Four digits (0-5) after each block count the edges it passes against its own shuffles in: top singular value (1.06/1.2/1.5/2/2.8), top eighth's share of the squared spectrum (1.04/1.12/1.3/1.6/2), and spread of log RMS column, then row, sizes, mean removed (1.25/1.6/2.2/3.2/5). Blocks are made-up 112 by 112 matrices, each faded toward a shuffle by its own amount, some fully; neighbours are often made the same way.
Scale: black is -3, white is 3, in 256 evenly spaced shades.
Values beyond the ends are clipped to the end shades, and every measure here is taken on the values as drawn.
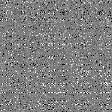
4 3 2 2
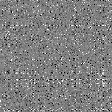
4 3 2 2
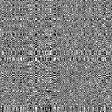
5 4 3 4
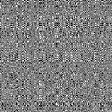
5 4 3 3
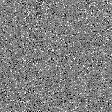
3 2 1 1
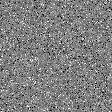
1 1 0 0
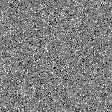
0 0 0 0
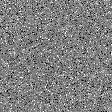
2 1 0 0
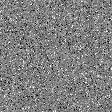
0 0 0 0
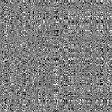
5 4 3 3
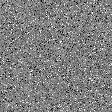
1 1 0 0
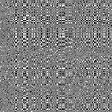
5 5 4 4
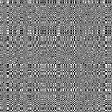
5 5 4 4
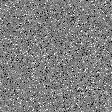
1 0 0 0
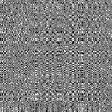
5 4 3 3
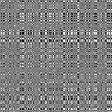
5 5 5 5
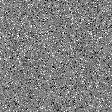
3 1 0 0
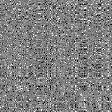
5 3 2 2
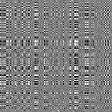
5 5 5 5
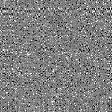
4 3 2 1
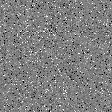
2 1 0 0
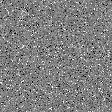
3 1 0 0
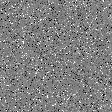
0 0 0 0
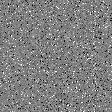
3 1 0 0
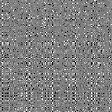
5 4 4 3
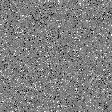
3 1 0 0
